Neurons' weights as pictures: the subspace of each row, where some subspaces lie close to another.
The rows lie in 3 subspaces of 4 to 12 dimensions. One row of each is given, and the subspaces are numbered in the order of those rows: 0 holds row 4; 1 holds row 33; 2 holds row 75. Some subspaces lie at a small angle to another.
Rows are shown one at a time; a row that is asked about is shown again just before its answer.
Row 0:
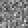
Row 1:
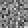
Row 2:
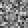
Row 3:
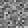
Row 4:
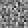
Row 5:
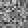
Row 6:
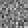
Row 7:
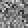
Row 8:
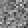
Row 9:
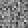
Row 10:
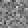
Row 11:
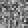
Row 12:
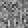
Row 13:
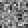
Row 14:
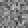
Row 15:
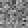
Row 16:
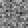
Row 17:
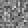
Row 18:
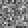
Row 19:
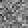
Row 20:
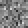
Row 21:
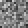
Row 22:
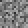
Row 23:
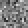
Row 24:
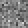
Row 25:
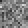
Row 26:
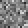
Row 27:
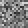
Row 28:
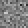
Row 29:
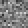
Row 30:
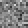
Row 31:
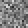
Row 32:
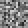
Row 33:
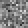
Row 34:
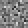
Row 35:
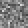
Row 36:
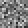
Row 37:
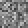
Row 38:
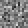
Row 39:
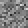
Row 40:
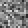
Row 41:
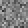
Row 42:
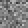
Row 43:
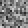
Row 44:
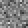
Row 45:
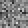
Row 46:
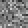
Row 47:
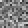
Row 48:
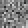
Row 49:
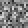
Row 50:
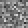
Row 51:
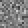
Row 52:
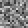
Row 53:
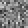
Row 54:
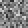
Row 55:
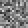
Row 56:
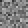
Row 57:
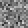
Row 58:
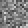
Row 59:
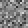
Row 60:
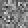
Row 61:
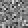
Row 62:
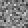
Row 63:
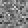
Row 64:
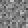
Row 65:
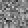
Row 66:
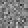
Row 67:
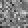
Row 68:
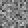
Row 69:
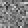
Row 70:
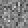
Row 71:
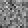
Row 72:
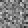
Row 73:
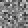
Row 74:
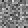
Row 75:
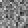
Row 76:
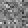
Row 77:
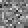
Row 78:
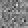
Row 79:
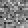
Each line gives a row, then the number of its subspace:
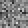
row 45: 1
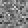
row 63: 2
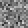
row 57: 1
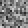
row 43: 1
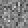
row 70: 0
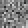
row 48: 2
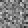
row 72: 2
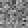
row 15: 1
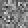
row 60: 2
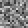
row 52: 1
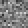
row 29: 2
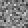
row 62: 2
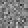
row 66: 0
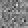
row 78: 1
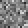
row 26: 2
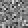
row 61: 1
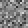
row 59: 2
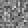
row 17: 0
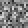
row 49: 2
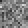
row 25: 1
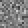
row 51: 1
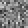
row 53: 1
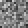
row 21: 2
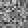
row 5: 1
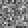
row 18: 1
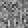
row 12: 1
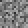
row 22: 2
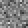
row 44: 2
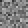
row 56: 2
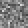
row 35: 1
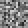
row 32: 1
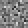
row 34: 0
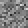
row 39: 2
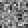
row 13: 0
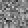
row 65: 1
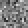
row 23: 1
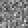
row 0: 1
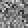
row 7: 1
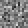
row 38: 0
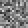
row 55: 1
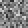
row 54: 2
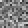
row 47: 2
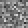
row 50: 0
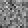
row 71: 2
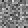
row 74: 1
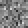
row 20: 1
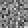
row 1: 0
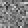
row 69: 2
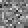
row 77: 1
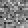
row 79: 2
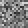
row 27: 2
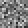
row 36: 0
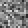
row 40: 1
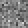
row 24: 1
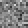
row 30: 0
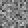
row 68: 1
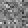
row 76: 1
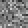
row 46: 2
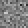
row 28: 2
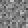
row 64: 2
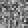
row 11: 1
